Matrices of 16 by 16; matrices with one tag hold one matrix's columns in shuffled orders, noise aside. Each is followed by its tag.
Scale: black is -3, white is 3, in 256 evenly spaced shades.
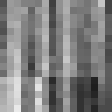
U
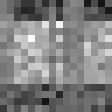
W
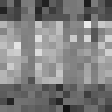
W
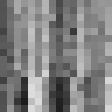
U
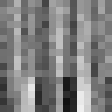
U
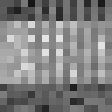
W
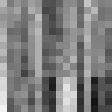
U
